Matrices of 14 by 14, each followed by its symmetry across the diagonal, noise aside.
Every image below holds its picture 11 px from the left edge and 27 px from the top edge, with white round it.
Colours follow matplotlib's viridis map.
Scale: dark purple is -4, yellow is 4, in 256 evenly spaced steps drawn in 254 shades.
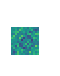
symmetric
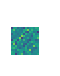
symmetric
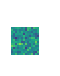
neither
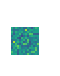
symmetric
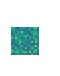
symmetric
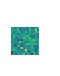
neither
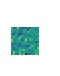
neither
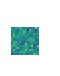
neither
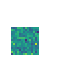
neither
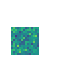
symmetric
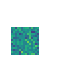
neither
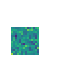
neither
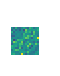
symmetric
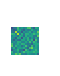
symmetric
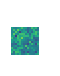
symmetric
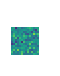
neither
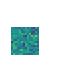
neither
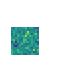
neither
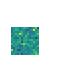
neither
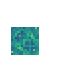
symmetric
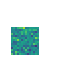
neither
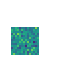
neither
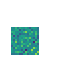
symmetric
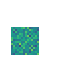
symmetric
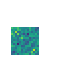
symmetric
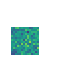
neither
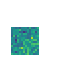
symmetric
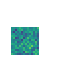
symmetric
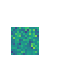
neither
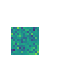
symmetric
